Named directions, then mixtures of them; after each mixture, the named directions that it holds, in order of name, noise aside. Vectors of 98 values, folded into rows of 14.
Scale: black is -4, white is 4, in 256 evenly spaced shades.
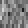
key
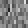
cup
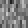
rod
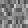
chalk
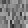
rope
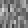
cup, key, rod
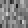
rod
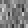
key, rope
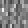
chalk, key, rod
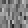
rod, rope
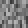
chalk, rod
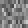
chalk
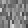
rope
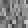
chalk, cup, rope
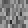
chalk, cup, rope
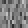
rod, rope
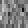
key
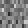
chalk, key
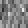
key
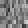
chalk, cup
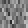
chalk, rope
